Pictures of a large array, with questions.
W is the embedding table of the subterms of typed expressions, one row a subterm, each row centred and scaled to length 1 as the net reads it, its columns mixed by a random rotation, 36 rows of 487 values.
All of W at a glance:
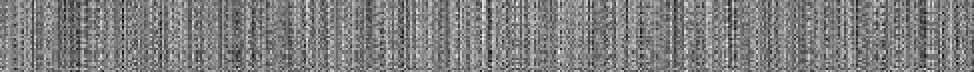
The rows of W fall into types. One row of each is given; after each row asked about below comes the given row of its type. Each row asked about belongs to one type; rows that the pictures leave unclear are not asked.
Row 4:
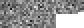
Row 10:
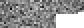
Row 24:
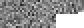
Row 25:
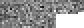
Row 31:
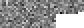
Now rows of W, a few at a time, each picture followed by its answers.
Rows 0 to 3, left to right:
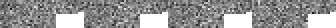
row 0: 4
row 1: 24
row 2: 24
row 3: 31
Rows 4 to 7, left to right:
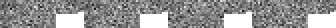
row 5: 4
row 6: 10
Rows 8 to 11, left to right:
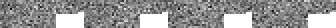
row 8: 4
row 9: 24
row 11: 10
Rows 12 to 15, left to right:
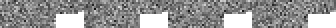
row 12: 31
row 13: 4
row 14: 10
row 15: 24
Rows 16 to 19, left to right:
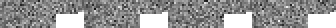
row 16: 24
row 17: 4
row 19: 4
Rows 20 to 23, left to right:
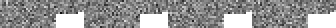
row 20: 31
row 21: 24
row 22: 31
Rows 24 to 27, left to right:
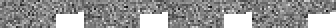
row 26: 25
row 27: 10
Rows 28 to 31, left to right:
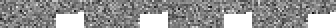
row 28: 10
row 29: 31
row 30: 25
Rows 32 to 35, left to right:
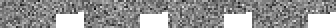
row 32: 24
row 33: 10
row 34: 31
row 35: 25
